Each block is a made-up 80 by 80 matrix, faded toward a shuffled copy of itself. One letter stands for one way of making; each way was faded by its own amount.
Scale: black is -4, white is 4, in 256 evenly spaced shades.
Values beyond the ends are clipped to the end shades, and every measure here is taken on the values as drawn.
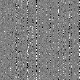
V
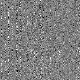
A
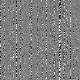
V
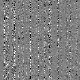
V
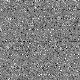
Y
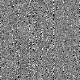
A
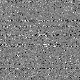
Y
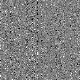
A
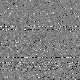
Y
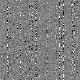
V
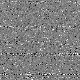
Y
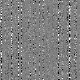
V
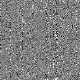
A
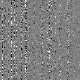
V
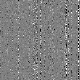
V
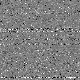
Y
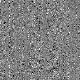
A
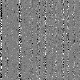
V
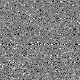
Y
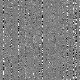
V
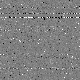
Y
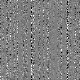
V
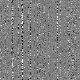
V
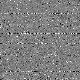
Y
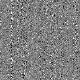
A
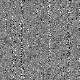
A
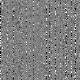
V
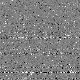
Y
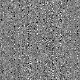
A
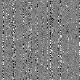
V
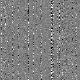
V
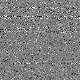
Y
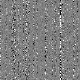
V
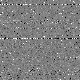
Y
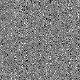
A
